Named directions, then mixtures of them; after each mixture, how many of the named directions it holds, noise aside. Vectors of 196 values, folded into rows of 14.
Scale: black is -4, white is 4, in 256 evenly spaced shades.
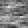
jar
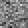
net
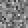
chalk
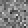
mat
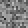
two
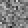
two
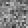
three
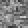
three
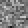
three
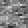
two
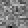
three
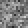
two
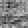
two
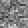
three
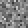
one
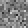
one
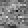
three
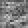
three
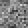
three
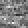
three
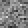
three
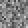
one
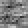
one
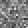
three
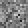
three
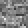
three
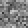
two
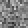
three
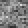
three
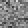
two
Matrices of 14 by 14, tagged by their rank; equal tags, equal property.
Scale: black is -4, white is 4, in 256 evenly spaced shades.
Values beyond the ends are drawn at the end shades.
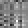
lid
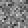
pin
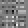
lid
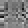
lid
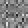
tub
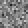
pin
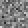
pin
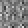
tub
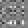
lid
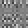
lid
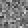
pin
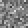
pin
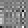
lid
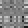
lid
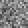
pin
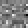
tub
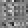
lid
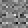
tub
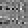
tub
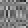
lid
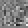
tub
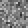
pin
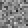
pin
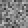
pin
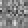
tub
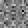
tub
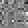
tub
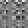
lid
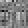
tub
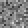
pin
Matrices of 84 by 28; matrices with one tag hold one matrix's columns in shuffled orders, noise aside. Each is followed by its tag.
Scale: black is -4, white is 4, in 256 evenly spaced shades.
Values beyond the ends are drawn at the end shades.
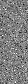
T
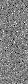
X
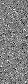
T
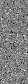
T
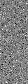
T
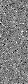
X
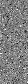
T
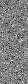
T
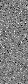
X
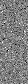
X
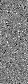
X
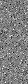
T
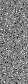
T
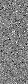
X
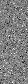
T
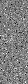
T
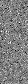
X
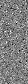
X
